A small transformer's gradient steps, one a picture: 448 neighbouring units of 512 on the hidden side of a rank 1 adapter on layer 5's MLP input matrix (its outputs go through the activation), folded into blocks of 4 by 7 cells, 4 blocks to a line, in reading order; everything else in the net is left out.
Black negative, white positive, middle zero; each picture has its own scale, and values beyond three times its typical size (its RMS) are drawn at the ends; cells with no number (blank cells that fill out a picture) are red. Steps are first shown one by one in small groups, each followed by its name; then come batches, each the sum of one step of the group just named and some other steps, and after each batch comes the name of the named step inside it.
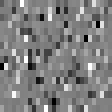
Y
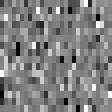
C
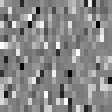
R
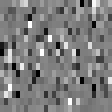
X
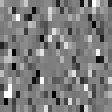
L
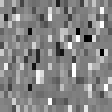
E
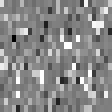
E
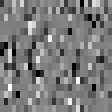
X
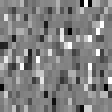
X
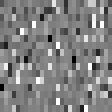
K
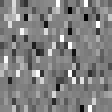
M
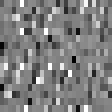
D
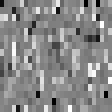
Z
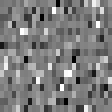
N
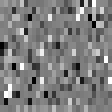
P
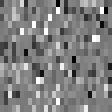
D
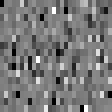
N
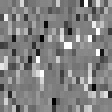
N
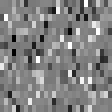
M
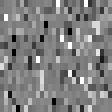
M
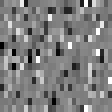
P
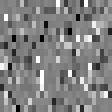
K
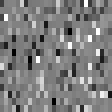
K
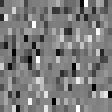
K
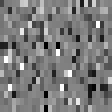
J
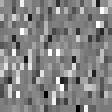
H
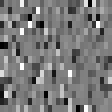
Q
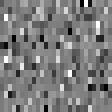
J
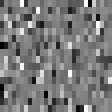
Q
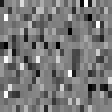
J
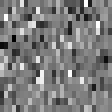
Q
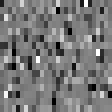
J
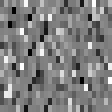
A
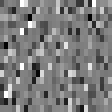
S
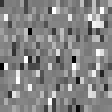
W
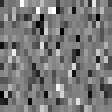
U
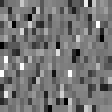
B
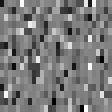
S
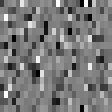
S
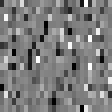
A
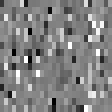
W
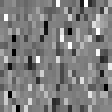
W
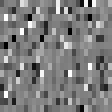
S
